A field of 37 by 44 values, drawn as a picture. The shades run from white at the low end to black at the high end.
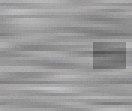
Ninth with the highest average: middle right. Odd patch: higher, in the middle right. Grain: streaks across. Average level on the scale: 40%. Roughest part: middle right.
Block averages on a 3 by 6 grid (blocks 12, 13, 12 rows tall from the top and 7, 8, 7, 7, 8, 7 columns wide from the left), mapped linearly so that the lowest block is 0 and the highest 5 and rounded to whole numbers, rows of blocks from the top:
101233
222254
221122
